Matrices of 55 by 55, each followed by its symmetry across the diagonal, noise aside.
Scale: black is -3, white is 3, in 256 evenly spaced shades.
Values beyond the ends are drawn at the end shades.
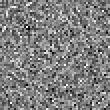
symmetric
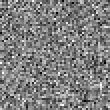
antisymmetric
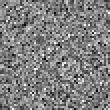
symmetric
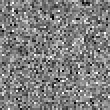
neither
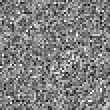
symmetric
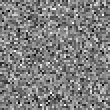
neither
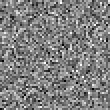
antisymmetric
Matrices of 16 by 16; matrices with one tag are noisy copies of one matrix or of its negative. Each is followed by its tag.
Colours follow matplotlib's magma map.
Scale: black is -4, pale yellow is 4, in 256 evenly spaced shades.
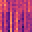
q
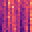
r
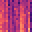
r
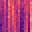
r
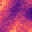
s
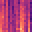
r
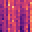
r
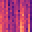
r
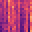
r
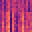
q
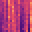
r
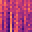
q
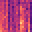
r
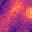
s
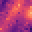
s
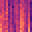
r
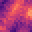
s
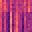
q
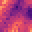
s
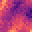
s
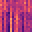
q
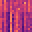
q
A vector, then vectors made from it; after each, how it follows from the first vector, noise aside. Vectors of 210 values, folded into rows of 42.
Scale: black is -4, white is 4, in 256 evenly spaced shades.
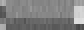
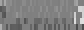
partly zeroed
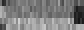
negated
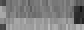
negated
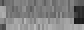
negated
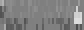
partly zeroed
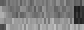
negated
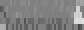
partly zeroed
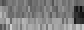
negated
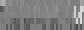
partly zeroed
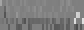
partly zeroed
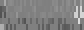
partly zeroed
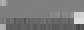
partly zeroed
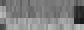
negated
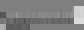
partly zeroed
